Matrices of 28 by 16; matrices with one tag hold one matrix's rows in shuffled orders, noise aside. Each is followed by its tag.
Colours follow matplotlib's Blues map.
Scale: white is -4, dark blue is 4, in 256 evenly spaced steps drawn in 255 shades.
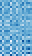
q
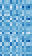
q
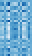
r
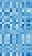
q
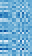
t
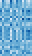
q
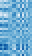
t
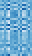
r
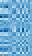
t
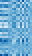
t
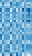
q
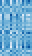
q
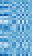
t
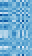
t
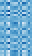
r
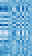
t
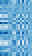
t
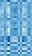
r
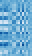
t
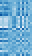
t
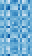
r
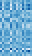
q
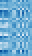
t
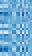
t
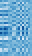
t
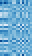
t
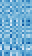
q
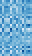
q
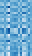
r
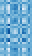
r
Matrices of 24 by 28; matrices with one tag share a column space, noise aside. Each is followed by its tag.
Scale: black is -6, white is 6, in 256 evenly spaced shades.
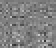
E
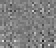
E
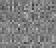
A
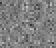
A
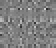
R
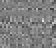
R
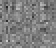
A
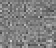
E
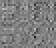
A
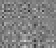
E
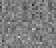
A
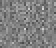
A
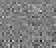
E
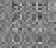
A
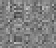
A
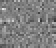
R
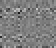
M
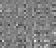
E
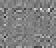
M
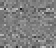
M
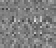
R
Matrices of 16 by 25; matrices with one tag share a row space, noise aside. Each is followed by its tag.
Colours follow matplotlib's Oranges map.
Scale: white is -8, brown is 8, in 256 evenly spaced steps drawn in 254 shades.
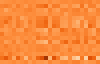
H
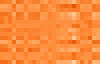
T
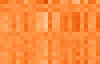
H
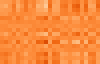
H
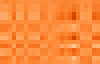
T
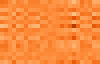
T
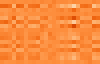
T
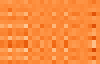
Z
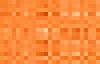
H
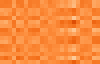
T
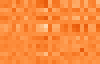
H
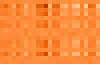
H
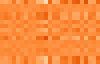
H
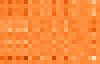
Z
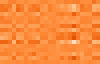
T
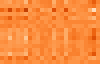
Z
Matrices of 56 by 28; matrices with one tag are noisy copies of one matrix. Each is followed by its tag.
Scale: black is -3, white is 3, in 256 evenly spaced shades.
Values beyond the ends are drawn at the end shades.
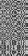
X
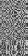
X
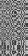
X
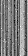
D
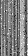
D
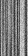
D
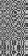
X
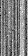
D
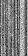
D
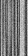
D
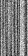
D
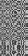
X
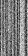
D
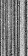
D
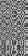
X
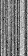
D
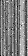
D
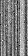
D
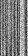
D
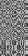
X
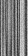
D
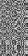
X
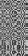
X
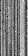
D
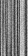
D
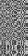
X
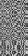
X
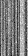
D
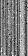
D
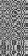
X
